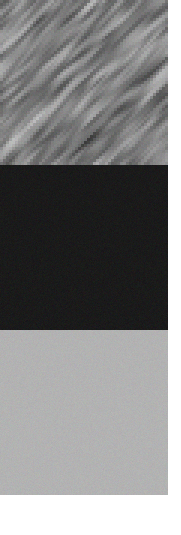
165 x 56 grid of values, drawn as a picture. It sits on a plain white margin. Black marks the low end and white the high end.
The table splits into 3 rows of 1 panel. Panel 1,1: middling, slanting up to the right. Panel 2,1: very low, flat. Panel 3,1: high, flat.
